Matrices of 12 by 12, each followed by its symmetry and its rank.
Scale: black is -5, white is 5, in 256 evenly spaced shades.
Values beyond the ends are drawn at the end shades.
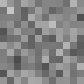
neither, full rank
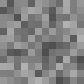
symmetric, full rank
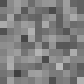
neither, full rank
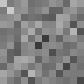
symmetric, full rank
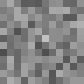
neither, full rank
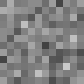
symmetric, full rank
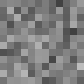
neither, full rank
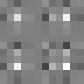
symmetric, rank one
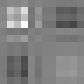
symmetric, rank one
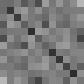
symmetric, full rank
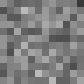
neither, full rank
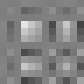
symmetric, rank one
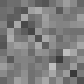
symmetric, full rank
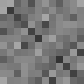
symmetric, full rank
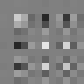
symmetric, rank one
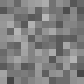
neither, full rank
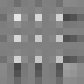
symmetric, rank one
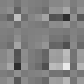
symmetric, rank one
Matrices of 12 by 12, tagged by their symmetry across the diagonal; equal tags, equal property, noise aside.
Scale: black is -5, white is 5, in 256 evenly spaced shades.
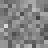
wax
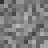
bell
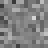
wax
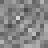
bell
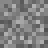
bell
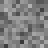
wax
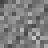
bell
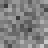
bell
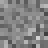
bell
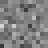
wax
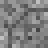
bell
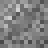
bell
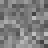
wax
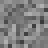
bell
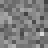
wax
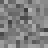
wax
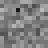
wax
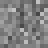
wax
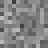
wax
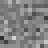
wax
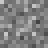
bell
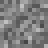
bell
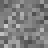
wax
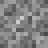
bell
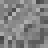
bell
